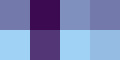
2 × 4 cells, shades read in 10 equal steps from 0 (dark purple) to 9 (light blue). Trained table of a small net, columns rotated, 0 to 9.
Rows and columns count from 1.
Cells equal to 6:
1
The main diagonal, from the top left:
5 2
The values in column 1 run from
5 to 9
